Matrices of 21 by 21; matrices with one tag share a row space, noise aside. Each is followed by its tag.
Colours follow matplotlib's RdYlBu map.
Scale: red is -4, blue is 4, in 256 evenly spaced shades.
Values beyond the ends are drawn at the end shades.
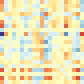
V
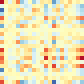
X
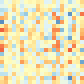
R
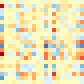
X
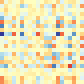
R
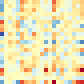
X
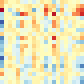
X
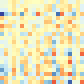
R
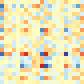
V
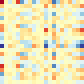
X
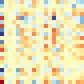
X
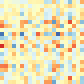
R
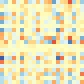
R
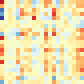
X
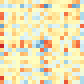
V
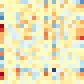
X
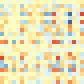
R
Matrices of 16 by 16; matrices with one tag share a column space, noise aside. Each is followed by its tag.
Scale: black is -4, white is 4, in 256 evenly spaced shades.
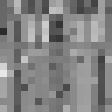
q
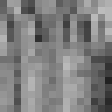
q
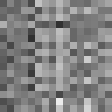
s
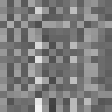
s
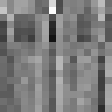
q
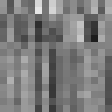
q
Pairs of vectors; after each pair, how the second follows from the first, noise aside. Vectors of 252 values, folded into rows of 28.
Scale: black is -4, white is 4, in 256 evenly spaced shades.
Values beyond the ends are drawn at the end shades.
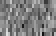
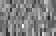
negated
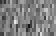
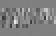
partly zeroed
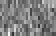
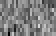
negated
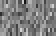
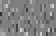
partly zeroed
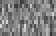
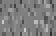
partly zeroed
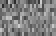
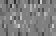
partly zeroed
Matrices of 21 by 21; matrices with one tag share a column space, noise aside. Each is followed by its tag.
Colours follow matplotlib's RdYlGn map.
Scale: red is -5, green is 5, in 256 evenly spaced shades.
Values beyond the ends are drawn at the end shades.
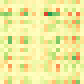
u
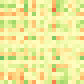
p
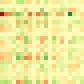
u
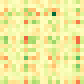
u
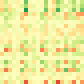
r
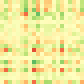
r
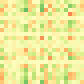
p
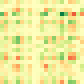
u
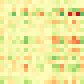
u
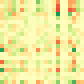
r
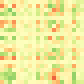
p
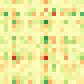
u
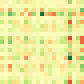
u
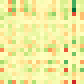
r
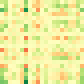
p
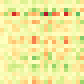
u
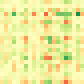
u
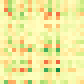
r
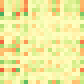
r
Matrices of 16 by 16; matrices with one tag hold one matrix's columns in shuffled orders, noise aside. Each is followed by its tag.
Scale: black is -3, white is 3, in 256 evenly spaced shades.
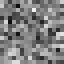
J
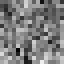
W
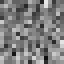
W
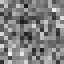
J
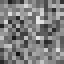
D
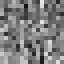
W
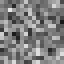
J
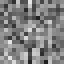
W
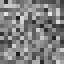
D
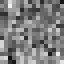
W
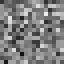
D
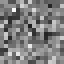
J
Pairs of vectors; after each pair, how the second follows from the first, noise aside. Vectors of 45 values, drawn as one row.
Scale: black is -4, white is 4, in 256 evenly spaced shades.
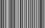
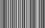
reversed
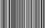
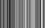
sign-scrambled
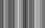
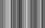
reversed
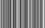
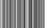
reversed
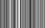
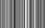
reversed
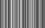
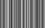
sign-scrambled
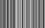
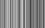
sign-scrambled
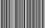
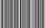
reversed
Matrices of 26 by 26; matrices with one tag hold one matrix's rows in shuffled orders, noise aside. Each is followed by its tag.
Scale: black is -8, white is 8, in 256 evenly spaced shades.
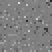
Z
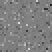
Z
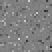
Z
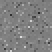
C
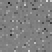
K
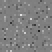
C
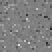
Z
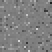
Z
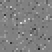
C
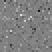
C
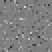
C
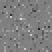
C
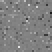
Z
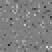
K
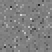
C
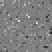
Z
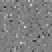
C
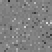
K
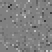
K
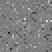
K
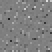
K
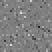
C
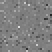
Z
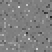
Z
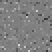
Z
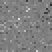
Z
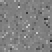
Z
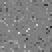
Z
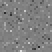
C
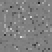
C
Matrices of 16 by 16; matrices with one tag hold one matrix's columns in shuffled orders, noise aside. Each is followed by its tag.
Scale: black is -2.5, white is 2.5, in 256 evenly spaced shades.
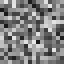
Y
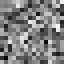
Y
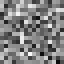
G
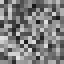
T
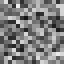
G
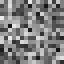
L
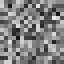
Y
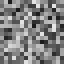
Y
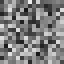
T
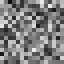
Y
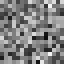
L
